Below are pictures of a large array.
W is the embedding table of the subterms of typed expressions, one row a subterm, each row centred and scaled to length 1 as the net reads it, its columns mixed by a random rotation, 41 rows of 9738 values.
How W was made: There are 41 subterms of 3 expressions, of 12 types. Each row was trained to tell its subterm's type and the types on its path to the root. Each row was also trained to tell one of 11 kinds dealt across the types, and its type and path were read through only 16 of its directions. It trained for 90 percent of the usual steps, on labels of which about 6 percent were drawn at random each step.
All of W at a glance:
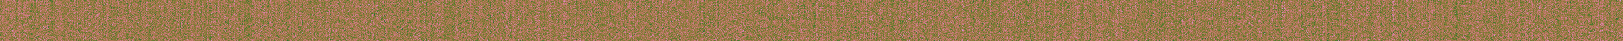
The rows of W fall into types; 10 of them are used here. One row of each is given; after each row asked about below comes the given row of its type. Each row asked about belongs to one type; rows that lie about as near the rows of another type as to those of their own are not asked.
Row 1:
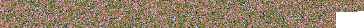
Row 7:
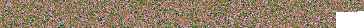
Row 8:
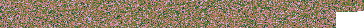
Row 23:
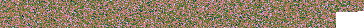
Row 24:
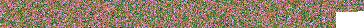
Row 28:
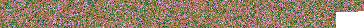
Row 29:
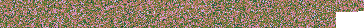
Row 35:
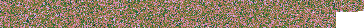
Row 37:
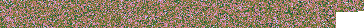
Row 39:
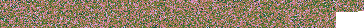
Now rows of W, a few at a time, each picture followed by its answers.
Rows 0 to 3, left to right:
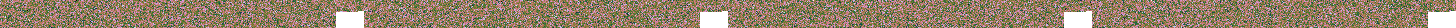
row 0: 29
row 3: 35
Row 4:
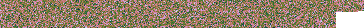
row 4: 39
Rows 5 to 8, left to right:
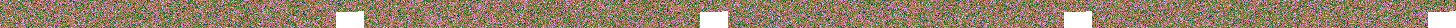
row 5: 8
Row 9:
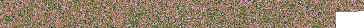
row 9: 29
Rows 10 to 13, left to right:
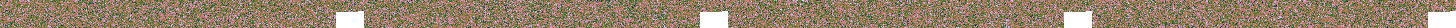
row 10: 7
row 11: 1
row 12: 8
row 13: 29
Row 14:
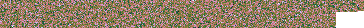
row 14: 35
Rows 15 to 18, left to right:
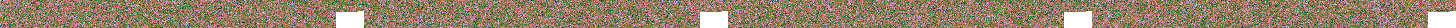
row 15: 8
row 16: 1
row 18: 1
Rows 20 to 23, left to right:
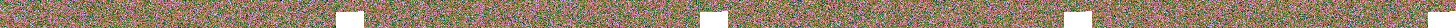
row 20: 28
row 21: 23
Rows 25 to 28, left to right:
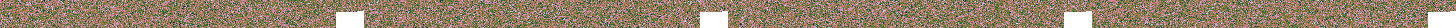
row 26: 39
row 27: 1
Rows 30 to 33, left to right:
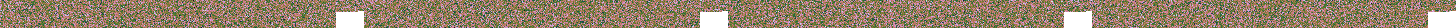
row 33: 35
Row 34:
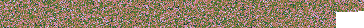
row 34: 7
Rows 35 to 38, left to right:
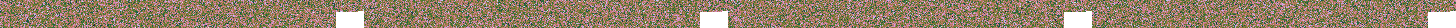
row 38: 7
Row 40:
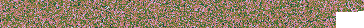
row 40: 29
